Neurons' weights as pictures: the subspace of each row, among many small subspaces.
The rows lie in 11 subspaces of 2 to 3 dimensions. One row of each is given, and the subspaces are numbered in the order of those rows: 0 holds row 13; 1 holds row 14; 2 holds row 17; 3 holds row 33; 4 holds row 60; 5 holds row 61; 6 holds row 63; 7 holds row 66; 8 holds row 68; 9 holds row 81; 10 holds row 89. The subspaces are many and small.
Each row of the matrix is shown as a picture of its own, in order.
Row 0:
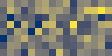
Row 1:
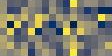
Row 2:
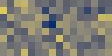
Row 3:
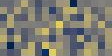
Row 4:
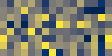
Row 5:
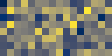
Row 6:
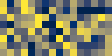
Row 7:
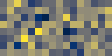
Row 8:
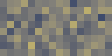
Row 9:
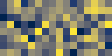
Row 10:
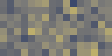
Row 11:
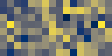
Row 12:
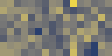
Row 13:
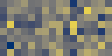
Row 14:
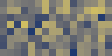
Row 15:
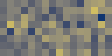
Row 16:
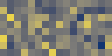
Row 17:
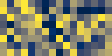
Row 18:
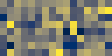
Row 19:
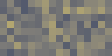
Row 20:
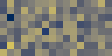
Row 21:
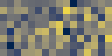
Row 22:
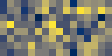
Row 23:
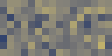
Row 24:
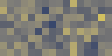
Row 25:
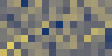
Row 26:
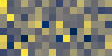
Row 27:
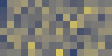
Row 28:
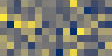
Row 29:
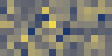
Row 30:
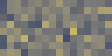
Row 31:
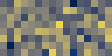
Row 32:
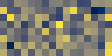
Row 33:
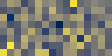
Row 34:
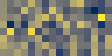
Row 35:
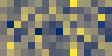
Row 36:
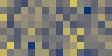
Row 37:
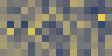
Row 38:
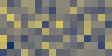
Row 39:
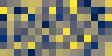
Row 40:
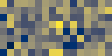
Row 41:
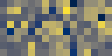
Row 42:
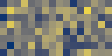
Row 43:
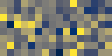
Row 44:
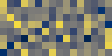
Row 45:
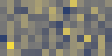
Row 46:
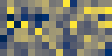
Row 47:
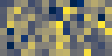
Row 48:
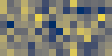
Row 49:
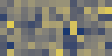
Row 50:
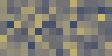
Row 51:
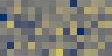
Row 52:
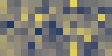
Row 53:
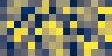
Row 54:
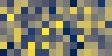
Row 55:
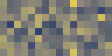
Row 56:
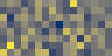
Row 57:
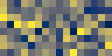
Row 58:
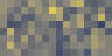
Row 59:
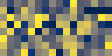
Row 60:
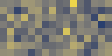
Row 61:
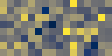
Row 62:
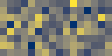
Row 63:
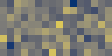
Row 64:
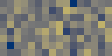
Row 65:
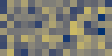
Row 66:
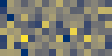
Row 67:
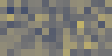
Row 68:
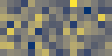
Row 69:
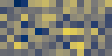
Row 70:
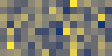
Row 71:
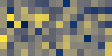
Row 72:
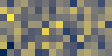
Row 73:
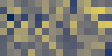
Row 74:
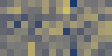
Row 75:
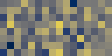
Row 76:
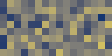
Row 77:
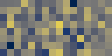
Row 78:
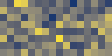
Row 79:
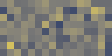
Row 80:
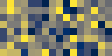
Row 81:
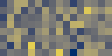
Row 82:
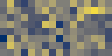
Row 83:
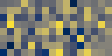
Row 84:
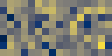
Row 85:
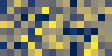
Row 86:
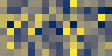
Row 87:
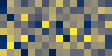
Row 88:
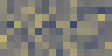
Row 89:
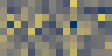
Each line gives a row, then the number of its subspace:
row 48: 2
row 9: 0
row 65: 0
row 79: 4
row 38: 3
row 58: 1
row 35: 6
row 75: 3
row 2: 5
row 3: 8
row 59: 10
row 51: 0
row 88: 6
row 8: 8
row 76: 3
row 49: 7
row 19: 2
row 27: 9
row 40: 7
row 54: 9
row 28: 0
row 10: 5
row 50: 6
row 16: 8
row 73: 4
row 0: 10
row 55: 6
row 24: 5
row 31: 6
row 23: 8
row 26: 7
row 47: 1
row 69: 5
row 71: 4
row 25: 0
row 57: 0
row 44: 0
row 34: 1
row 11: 2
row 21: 4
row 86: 10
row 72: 9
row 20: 9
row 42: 9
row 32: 4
